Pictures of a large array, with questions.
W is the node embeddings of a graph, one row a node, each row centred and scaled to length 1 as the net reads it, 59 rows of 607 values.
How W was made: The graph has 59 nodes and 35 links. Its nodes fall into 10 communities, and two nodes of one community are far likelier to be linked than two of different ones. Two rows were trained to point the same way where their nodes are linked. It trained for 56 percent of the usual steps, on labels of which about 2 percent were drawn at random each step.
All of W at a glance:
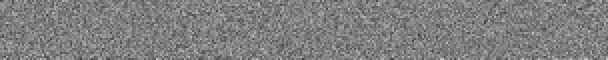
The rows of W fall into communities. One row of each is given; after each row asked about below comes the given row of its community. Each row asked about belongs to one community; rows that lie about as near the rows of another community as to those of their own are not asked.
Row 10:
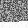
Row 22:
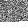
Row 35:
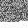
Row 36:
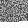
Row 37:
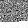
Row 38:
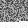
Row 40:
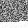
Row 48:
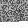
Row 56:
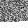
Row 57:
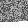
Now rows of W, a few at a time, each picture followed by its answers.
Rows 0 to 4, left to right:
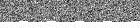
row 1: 57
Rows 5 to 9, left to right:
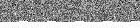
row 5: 40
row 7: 37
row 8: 48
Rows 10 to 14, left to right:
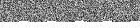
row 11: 38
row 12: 22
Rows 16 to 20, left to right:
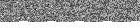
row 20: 37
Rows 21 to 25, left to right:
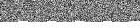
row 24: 36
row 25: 38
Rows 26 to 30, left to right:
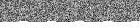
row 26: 38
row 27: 40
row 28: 57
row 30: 37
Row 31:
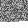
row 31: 35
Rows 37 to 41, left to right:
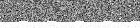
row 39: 22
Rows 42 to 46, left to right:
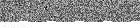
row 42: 56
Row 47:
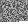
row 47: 40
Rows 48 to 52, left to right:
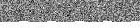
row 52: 10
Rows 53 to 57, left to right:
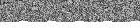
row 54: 22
